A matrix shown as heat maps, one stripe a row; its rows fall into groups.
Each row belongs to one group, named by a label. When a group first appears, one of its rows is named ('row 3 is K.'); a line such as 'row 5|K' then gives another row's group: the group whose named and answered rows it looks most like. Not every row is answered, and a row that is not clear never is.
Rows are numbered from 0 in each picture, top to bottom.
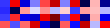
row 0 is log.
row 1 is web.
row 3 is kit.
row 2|log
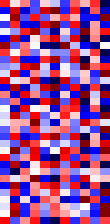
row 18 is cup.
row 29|cup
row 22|kit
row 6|kit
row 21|cup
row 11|kit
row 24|web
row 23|log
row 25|kit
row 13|kit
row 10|cup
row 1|log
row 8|log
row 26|log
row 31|kit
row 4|kit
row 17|kit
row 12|log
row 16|cup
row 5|log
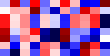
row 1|kit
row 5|kit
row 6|web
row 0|cup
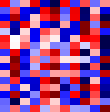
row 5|web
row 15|cup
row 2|log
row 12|web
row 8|cup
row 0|kit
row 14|web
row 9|log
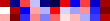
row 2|cup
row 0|kit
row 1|cup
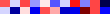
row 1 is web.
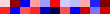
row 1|kit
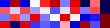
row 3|kit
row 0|log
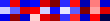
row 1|kit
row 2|log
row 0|log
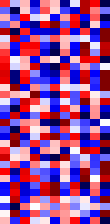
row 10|kit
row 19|log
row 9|kit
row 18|web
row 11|kit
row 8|web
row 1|web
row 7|kit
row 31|web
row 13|kit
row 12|cup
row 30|cup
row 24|kit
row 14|kit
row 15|web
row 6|kit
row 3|log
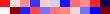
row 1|cup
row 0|web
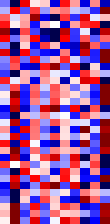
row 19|cup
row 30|cup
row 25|cup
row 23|web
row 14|cup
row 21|cup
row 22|log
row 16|web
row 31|cup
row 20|kit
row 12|cup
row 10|web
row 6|web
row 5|kit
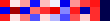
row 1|log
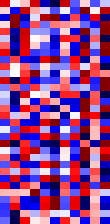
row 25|log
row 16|web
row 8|log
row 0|kit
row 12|cup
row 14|web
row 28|log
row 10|kit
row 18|kit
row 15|kit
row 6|kit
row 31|web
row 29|log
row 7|kit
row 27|kit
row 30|web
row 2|log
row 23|log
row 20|kit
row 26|kit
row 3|cup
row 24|web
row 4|kit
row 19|log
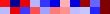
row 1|cup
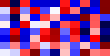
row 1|cup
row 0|kit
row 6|cup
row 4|log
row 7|kit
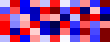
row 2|web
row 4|kit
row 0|cup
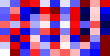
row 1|log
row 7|cup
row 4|log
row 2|log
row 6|cup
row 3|web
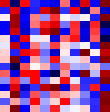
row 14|cup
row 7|kit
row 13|cup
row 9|web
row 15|cup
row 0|kit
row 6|cup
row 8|cup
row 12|log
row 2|cup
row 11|cup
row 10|kit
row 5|web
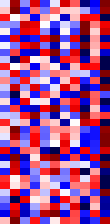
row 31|cup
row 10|cup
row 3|kit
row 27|cup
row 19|cup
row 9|web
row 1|cup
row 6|kit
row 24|log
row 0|cup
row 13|web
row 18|cup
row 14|web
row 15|log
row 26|web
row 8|web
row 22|log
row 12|cup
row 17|web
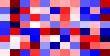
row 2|cup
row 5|web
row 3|web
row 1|web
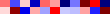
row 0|web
